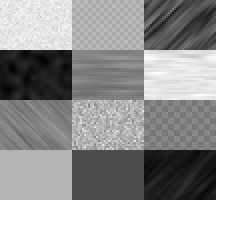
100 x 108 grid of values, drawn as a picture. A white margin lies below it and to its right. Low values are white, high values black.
The table splits into 4 rows of 3 panels. Panel 1,1: very low, fine-grained, faint in contrast. Panel 1,2: low, checkered, faint in contrast. Panel 1,3: high, slanting up to the right. Panel 2,1: very high, blotchy, faint in contrast. Panel 2,2: middling, streaked across, faint in contrast. Panel 2,3: very low, streaked across, faint in contrast. Panel 3,1: middling, slanting down to the right, faint in contrast. Panel 3,2: low, fine-grained. Panel 3,3: middling, checkered, faint in contrast. Panel 4,1: low, flat. Panel 4,2: high, flat. Panel 4,3: very high, slanting up to the right, faint in contrast.
